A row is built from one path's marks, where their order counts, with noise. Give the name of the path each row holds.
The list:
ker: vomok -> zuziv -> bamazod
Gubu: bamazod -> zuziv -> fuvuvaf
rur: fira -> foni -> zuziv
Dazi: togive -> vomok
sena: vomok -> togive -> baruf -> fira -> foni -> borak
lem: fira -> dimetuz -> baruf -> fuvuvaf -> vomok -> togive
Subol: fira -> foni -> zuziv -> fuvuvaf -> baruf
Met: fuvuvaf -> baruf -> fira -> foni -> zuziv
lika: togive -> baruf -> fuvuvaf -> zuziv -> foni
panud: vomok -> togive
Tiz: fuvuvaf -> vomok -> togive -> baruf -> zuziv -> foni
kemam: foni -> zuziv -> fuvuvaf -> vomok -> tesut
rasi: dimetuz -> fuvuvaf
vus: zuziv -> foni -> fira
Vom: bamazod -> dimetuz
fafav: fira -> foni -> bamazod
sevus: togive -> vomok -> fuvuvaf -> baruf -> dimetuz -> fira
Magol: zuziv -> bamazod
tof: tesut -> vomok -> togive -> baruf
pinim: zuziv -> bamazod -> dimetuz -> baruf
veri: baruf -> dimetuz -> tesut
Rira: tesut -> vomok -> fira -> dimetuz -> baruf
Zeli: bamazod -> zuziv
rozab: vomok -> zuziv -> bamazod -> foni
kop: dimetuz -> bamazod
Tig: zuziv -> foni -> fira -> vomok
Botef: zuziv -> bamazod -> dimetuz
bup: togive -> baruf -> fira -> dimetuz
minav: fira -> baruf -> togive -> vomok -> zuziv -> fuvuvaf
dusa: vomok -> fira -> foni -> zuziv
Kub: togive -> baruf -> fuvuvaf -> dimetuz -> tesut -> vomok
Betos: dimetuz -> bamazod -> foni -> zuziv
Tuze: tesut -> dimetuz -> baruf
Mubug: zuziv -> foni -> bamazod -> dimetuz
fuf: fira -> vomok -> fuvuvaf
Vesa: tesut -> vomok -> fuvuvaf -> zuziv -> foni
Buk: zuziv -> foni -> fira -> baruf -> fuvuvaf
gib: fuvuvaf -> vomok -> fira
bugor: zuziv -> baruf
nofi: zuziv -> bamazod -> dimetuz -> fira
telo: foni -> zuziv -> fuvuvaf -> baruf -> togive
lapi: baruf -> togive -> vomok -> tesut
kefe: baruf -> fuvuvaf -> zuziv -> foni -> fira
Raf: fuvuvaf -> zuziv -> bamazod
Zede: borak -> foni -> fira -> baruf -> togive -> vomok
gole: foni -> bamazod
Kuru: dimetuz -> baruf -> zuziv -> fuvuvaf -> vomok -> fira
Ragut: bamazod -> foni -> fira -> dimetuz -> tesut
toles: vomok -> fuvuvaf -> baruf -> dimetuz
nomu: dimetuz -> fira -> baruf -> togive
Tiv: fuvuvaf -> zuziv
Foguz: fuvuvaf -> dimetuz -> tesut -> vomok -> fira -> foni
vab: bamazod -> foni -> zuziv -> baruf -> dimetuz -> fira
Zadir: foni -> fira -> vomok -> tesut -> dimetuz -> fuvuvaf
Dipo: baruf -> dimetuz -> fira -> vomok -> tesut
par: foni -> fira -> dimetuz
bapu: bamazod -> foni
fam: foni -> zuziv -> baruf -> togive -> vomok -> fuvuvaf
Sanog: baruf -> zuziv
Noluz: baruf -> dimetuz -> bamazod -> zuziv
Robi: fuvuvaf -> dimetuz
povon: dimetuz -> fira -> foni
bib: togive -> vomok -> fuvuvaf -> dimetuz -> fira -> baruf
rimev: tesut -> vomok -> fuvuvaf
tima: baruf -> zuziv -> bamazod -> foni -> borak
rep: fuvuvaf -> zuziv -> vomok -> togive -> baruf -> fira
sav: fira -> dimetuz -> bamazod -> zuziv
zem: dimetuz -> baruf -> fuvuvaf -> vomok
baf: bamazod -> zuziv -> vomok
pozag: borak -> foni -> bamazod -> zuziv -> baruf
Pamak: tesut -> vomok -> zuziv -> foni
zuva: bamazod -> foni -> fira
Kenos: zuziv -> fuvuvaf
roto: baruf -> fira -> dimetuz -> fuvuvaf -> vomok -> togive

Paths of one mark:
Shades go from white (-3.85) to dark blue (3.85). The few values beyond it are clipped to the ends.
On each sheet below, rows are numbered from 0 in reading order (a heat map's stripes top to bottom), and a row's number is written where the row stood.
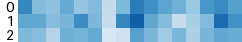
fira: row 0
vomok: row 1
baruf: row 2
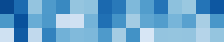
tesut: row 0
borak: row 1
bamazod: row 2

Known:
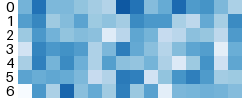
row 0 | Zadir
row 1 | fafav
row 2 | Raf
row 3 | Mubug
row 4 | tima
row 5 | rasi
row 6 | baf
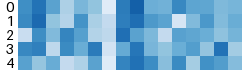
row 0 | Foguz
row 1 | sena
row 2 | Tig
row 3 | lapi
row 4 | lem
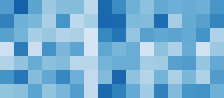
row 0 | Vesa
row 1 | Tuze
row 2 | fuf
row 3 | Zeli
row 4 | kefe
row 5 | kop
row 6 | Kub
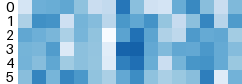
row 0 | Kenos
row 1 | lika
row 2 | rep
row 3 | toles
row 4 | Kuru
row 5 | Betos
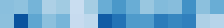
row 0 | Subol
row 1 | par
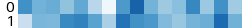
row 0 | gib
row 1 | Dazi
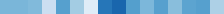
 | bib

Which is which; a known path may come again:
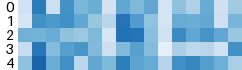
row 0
Zeli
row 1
Botef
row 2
zem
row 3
Magol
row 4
kemam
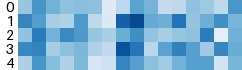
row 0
Raf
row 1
Rira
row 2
Betos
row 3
rimev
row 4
Buk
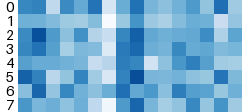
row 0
lapi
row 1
Tiv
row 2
povon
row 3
Foguz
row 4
rasi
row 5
tof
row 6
Ragut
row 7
gib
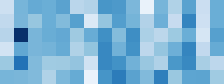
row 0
pinim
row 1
Noluz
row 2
bapu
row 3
vab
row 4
fam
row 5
roto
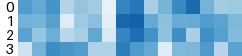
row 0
Robi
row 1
toles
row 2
lem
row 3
nofi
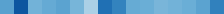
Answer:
Pamak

